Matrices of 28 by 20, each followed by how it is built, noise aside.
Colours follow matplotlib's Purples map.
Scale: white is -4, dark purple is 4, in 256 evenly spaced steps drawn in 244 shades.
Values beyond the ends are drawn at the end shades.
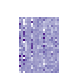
uneven columns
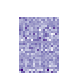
uneven rows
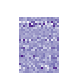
uneven rows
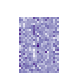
uneven columns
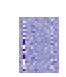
uneven columns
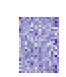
uneven columns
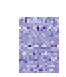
uneven rows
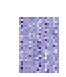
uneven columns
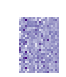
uneven columns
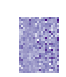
uneven columns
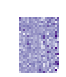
uneven columns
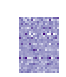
uneven rows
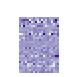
uneven rows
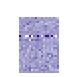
uneven rows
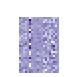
uneven columns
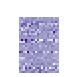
uneven rows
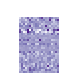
uneven rows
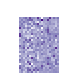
uneven columns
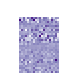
uneven rows
